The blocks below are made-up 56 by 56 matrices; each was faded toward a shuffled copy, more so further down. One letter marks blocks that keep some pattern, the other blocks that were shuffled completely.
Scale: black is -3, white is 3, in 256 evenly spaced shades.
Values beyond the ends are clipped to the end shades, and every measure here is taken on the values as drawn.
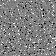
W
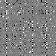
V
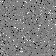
W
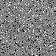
W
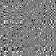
V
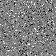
W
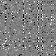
V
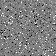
W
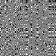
V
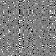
V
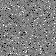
W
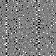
V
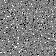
W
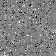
W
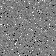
W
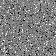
W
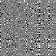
V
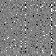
V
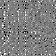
V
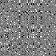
V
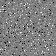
W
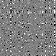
V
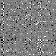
V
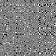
V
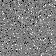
W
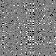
V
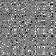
V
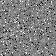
W
